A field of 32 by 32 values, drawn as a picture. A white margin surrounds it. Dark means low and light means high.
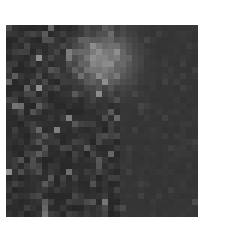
Ninth with the highest average: top middle. Bumps: one, in the top middle. Histogram: skewed, a long tail of high values. Seam: vertical, 60% of the way across, the right part calmer.
